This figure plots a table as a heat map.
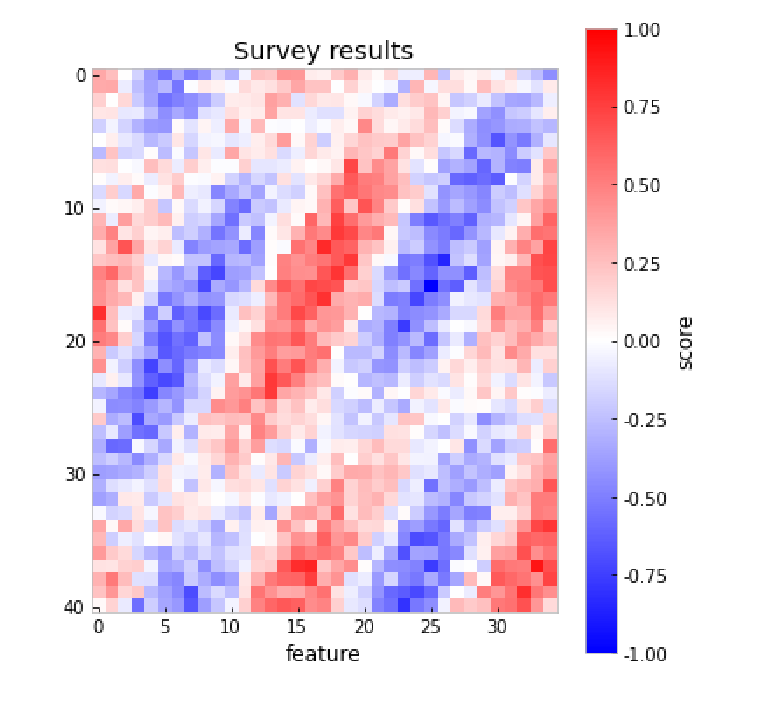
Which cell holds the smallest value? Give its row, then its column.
16, 25
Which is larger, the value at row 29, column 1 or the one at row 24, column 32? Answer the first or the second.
the second
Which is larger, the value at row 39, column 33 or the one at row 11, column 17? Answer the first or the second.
the first
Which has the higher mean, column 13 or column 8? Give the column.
13
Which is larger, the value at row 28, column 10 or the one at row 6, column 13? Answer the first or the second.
the first
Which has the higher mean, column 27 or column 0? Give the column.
0
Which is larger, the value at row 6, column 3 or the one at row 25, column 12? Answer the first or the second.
the second
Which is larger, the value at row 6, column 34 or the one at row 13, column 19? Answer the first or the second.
the second
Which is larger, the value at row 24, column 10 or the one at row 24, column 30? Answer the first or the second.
the first
